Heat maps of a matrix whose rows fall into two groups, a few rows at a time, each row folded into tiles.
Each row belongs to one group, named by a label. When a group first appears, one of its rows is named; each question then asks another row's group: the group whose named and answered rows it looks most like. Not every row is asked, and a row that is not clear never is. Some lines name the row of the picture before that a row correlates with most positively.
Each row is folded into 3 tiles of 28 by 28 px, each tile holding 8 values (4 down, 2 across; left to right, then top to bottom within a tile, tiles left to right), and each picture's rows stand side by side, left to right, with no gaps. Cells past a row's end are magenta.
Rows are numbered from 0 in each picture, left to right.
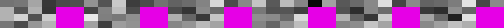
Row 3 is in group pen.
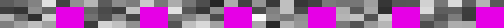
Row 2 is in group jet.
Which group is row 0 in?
pen
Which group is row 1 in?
jet
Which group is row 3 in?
pen
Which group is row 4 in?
pen
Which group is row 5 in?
jet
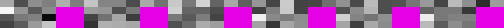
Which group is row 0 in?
jet
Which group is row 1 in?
jet
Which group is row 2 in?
jet
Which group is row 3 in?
pen
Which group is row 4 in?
pen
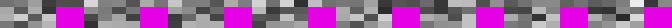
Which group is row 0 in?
pen
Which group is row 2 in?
jet
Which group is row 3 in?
jet
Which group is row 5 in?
pen
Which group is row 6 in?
pen
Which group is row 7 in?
pen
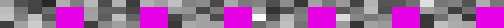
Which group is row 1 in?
jet
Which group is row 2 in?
jet
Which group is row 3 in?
jet
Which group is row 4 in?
pen
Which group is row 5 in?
jet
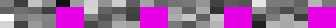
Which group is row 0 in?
pen
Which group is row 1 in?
jet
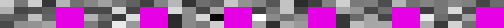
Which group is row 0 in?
jet
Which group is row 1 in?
pen
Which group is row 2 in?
jet
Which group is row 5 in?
pen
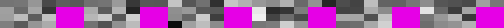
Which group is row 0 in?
pen
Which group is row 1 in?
pen
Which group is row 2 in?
jet
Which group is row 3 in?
jet
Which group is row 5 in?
jet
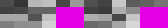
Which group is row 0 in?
pen
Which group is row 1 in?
pen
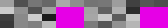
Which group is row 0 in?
jet
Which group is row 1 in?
pen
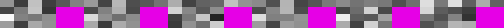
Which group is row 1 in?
pen
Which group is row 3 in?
pen
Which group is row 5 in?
jet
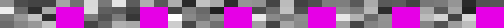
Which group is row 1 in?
jet
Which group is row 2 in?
pen
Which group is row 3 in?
pen
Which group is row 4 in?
pen
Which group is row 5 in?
pen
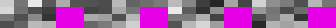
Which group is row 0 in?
jet
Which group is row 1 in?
pen
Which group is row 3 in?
jet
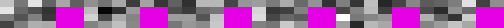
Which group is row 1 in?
jet
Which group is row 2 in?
pen
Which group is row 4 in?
pen
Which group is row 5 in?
pen
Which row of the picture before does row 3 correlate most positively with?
0
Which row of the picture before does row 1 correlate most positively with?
2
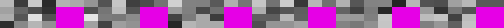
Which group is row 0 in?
jet
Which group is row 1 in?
pen
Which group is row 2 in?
jet
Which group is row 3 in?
jet
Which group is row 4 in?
pen
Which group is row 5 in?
pen
